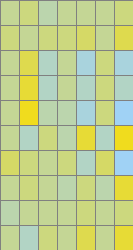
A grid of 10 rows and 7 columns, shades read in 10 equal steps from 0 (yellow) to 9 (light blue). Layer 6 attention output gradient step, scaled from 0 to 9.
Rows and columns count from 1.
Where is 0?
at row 5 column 2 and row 6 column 7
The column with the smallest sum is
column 2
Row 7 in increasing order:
3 3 4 4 5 7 9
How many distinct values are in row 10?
5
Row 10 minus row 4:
0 6 -3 0 -5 1 -6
